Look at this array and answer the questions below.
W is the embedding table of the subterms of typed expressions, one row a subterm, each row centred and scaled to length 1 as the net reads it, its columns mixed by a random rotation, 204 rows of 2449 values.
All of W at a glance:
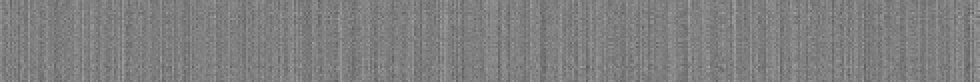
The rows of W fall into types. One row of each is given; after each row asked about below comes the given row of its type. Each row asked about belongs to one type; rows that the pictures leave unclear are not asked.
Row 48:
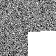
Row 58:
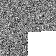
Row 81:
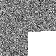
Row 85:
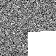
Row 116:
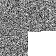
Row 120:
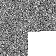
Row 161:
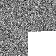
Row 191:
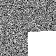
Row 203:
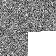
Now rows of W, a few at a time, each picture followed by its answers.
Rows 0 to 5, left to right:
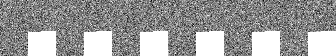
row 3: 58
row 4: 81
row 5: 161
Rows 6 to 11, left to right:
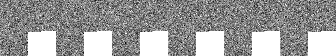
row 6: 58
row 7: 48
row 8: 85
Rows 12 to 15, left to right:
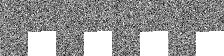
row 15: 58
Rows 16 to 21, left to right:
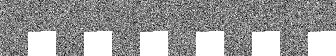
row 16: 81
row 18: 203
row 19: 191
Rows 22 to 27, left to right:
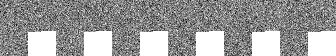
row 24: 120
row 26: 48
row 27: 116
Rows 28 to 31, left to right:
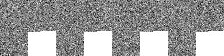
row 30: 116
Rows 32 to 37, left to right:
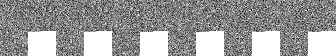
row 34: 203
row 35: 203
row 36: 48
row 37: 48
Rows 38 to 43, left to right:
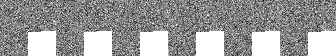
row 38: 203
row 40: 48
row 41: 58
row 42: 48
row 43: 81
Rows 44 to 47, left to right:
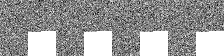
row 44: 81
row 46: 116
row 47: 191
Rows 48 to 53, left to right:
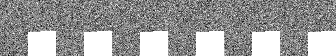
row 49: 161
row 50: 203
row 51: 81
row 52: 58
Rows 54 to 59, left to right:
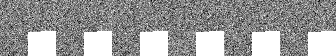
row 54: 48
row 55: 48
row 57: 161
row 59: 81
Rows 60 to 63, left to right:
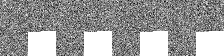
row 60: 203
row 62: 116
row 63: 161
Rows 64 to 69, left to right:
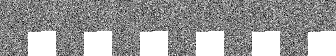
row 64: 48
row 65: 48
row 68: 116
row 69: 120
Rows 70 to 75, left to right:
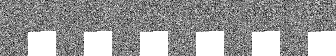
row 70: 120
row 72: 120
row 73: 191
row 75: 161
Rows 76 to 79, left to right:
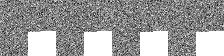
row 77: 116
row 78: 81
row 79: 191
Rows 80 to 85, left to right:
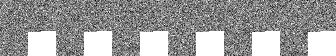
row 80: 120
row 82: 116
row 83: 58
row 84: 203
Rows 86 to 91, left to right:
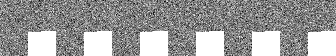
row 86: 81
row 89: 161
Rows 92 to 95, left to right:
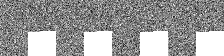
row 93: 191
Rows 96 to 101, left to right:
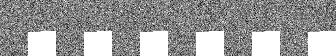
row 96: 85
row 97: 48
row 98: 48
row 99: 85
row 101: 191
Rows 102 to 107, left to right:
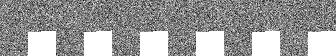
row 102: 120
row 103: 85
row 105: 116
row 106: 81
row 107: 191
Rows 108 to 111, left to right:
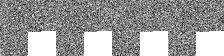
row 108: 58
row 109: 116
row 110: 48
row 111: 58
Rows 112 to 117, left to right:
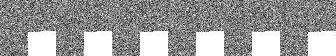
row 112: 85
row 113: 120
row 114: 58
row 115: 203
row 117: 161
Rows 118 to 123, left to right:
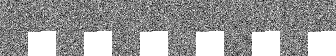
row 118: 116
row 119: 191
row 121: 191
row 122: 48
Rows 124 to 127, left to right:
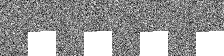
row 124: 85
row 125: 161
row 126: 203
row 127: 203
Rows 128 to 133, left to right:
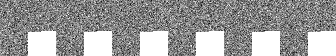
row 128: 58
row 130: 116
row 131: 85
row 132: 120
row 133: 120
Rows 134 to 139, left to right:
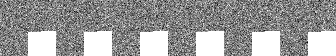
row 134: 161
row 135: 116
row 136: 191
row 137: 191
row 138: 120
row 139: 81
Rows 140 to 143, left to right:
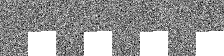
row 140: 191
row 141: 58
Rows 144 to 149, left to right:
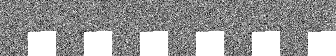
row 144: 120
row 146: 58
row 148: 58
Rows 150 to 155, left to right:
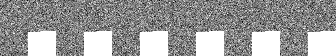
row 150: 85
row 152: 120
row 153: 161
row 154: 191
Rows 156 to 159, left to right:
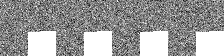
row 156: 120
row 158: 203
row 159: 116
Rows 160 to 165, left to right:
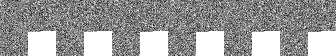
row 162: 203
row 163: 203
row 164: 120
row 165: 191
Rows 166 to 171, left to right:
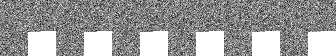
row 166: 120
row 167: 120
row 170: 161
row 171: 161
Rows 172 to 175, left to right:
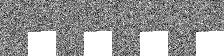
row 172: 120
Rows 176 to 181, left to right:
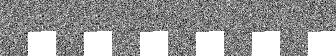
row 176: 58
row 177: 58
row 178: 191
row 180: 203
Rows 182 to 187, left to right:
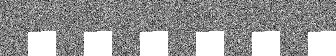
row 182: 161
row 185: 116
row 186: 191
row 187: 81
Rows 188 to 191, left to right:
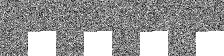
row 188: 116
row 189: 116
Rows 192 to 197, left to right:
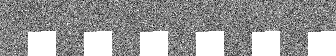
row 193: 85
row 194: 203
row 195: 120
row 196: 48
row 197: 120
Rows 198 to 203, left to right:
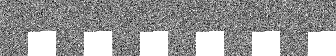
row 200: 58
